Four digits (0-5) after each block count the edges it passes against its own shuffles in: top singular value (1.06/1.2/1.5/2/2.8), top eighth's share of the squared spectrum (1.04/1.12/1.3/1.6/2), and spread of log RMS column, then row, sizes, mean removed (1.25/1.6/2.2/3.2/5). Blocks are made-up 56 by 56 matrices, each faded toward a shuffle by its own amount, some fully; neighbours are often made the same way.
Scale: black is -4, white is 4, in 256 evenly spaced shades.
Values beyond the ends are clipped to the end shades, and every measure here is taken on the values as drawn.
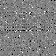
3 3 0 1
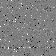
2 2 0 1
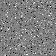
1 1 0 0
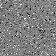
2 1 0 0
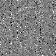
1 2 2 0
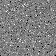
0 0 0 0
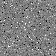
0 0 0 0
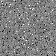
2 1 0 0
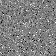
1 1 0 0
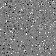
2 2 0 1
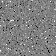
2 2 0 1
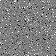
2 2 0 1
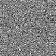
3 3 1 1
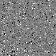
1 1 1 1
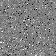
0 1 0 0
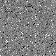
0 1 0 1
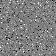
1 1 0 0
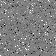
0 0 0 0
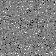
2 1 0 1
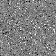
2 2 0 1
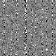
3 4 3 1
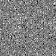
2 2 1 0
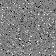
0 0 0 0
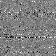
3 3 0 3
